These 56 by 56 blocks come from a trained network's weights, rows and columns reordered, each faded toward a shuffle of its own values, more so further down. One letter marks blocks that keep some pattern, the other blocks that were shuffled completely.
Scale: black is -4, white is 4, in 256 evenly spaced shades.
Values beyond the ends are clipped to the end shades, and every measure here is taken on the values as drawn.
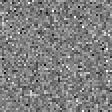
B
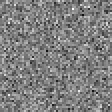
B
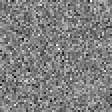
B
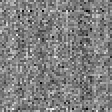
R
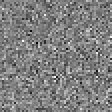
R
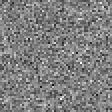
B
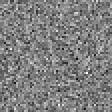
R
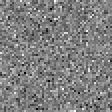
B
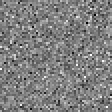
B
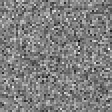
B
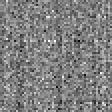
R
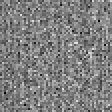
R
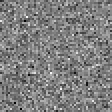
B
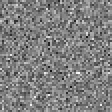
R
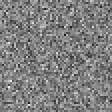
R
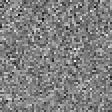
B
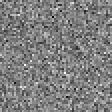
B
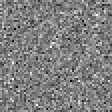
B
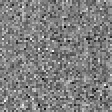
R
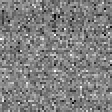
R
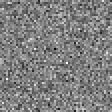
B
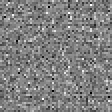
R
